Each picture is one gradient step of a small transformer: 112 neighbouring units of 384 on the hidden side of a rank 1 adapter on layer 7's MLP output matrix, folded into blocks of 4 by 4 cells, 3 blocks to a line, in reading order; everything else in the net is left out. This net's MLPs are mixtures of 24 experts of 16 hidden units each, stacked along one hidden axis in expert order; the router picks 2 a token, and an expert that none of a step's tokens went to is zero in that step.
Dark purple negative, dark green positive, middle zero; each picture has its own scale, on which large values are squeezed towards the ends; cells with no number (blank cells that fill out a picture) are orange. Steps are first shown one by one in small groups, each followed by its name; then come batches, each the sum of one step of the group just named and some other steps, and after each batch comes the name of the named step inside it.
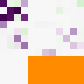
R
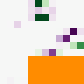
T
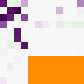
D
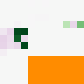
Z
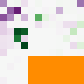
D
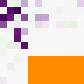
D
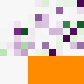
Z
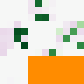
T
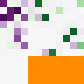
R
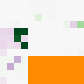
Z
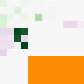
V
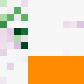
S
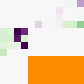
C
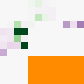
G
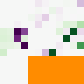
C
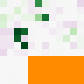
V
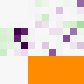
C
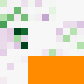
S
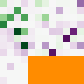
S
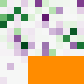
S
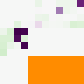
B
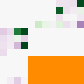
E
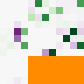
E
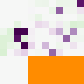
B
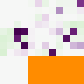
B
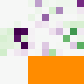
B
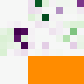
B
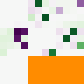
B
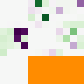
B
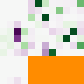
E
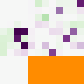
B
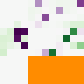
B
